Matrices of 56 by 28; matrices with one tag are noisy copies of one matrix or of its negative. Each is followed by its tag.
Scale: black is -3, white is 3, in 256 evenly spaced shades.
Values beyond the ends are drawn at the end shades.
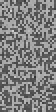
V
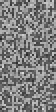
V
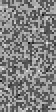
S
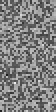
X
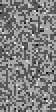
S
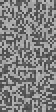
V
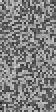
X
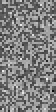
S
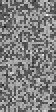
S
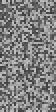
S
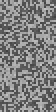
X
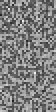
V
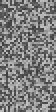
S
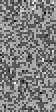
X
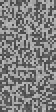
V
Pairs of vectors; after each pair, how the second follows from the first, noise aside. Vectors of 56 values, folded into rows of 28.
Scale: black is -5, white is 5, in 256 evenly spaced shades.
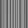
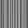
reversed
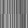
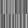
sign-scrambled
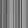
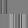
partly zeroed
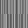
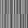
reversed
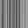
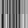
scaled up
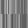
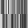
scaled up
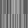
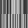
scaled up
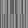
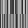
scaled up
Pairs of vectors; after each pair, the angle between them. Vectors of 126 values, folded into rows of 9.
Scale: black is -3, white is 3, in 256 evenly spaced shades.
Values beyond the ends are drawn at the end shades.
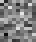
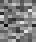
orthogonal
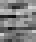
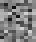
orthogonal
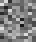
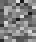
orthogonal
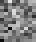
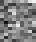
partly aligned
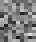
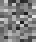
partly aligned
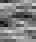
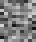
orthogonal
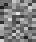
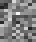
nearly parallel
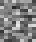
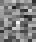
nearly parallel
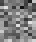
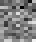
nearly parallel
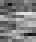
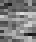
nearly parallel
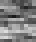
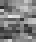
nearly opposite
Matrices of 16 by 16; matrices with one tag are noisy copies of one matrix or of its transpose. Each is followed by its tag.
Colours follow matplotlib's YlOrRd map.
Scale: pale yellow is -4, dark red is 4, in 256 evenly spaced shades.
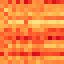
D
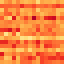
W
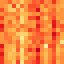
D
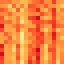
D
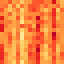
D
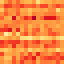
W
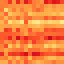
D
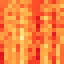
D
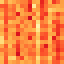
W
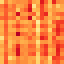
W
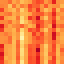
D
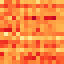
W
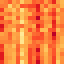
D
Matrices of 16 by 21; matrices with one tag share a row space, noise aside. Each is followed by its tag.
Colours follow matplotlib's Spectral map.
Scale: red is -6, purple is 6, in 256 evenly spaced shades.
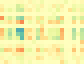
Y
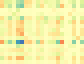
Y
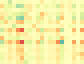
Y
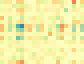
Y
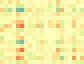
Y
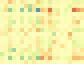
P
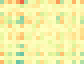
Y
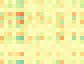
Y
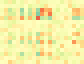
P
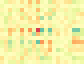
P
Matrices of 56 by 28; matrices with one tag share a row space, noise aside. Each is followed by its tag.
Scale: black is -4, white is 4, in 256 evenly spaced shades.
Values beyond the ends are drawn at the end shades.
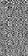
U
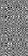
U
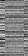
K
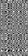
U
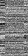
K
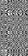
U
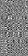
U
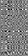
U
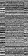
K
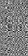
U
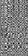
U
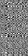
U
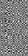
U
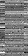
K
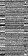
K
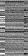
K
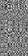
U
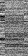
K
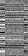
K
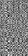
U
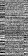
K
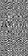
U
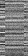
K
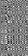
U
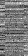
K
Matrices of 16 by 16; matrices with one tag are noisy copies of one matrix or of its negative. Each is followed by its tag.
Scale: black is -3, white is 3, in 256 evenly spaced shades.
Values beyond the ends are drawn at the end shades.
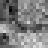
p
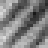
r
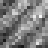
r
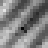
r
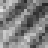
r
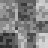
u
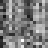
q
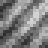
r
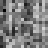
q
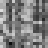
q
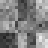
u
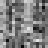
q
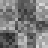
u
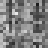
q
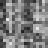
q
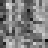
q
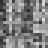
q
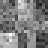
u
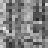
q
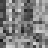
q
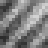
r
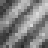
r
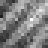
r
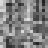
q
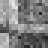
p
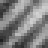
r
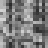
q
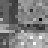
p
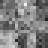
u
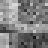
p
